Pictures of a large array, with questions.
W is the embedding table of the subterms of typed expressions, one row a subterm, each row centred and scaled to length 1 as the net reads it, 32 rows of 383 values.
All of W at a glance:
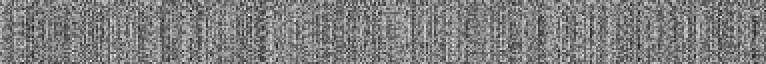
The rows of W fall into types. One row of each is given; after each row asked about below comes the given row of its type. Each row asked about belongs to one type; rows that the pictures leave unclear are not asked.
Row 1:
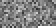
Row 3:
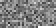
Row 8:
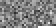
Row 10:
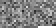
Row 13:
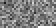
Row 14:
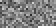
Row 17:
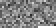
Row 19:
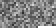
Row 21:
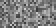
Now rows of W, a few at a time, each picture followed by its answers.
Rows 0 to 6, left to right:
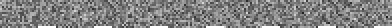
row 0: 1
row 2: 21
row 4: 13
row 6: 14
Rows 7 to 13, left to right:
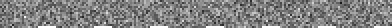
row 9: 3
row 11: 17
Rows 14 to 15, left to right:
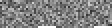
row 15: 8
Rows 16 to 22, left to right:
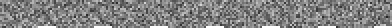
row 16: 8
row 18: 14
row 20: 3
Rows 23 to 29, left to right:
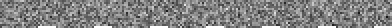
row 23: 1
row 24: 19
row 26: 13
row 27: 10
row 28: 19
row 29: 1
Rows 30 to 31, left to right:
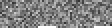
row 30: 19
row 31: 17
